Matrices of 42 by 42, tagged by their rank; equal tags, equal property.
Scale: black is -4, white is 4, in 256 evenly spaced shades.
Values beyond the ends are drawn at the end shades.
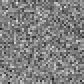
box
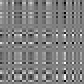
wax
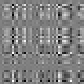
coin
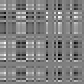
wax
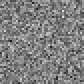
box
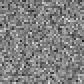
box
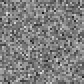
box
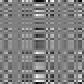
wax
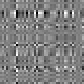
coin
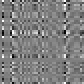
coin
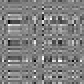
coin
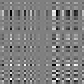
wax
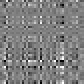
coin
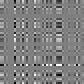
wax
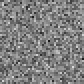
box
